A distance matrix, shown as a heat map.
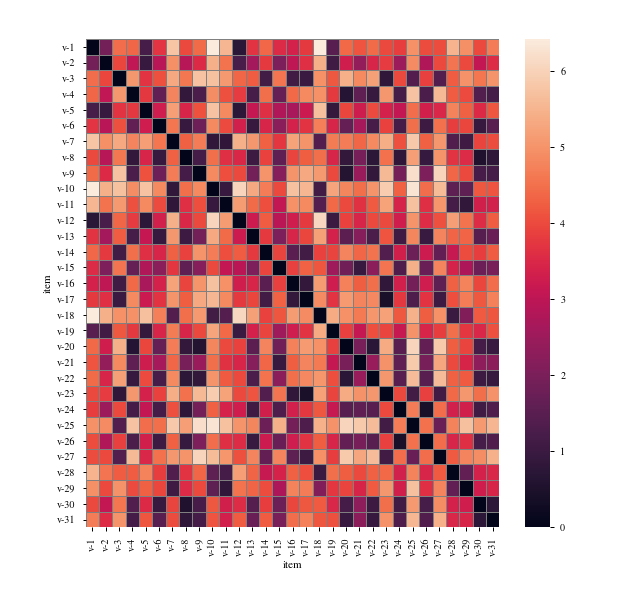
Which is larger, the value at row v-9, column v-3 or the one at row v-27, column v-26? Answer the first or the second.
the first
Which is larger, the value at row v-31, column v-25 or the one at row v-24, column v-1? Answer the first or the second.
the first
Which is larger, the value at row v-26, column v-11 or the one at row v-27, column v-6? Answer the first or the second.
the second
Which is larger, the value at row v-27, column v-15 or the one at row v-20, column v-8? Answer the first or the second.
the first
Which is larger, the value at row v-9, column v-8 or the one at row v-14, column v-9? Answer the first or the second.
the second
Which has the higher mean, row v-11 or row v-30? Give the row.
v-11
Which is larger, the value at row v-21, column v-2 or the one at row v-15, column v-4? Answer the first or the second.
the first
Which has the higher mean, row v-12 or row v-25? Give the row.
v-25
